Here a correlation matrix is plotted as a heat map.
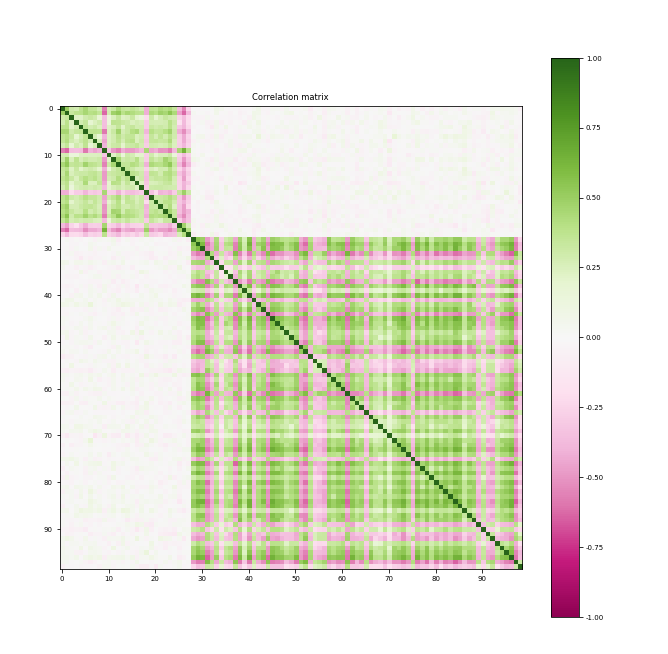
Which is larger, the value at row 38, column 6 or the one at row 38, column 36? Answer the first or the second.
the second
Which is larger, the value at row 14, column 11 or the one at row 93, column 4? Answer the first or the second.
the first
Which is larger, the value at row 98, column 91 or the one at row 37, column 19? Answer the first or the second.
the first
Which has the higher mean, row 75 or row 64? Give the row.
64
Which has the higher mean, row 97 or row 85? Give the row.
85
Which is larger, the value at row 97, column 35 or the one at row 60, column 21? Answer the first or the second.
the second
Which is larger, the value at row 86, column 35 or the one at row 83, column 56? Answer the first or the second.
the first
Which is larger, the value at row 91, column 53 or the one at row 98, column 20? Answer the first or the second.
the second
